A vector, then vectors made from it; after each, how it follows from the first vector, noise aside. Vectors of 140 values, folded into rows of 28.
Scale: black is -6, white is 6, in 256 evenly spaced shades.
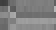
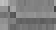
negated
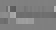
partly zeroed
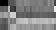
scaled up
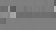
partly zeroed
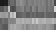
scaled up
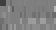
partly zeroed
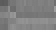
shrunk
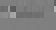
partly zeroed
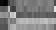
scaled up
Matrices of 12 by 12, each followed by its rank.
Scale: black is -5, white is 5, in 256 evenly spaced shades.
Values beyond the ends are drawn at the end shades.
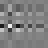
one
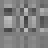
one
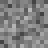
full rank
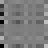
one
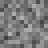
full rank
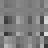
one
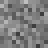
full rank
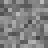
full rank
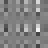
one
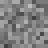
full rank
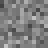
full rank
